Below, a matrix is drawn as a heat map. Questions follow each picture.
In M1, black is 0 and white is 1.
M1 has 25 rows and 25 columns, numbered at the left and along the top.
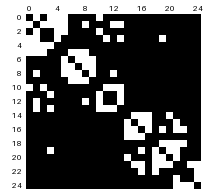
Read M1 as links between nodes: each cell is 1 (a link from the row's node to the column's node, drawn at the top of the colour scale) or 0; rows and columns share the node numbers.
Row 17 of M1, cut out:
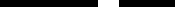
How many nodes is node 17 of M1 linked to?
3
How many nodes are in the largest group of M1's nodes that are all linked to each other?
4
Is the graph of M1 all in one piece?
yes
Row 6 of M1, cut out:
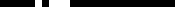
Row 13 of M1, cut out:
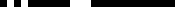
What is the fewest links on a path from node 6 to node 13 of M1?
3
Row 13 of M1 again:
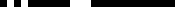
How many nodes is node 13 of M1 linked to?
5
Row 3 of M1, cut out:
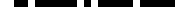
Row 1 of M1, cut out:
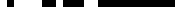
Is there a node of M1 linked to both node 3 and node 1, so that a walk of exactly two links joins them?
yes
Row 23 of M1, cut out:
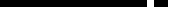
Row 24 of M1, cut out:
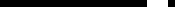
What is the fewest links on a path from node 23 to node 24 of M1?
1
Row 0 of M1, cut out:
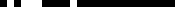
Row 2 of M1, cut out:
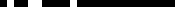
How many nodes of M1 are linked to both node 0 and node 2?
4
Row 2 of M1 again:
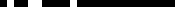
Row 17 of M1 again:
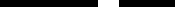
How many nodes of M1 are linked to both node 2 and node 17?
0
